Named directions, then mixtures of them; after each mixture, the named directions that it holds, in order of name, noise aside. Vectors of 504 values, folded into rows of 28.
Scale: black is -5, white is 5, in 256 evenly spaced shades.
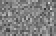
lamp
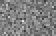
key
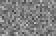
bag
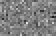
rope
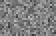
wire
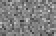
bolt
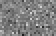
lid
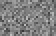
bag, lamp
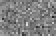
bag, lid, rope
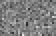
lid, rope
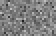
key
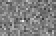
bolt, key, lamp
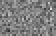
lamp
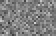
bag, wire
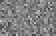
bag, lamp, wire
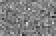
lid, rope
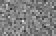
key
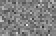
bag, lid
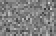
lamp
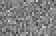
key, lamp, lid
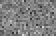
lid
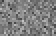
key, wire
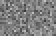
bolt, key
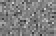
bolt, rope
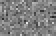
rope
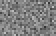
bag, key, lamp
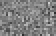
lamp, lid, rope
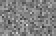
bag, key, lid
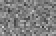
bolt, lid, wire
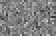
lamp, rope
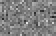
rope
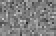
bolt, rope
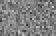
bag, key, lid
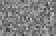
lamp, lid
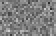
lamp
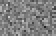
key, rope
